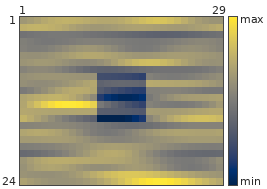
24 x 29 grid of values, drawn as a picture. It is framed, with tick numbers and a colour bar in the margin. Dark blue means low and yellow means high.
Odd patch: lower, in the centre. Grain: streaks across. Roughest part: centre. Average level on the scale: 60%. Ninth with the lowest average: centre.
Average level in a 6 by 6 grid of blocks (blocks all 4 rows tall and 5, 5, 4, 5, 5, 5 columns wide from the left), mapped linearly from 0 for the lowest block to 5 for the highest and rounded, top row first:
3 3 3 3 3 3
3 3 3 3 3 3
4 4 1 0 3 3
4 4 1 0 3 4
3 3 3 3 3 3
4 4 4 5 4 4
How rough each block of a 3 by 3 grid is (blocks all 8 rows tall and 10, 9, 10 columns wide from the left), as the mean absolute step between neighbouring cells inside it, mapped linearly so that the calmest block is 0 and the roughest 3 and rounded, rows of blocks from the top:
011 | 131 | 000
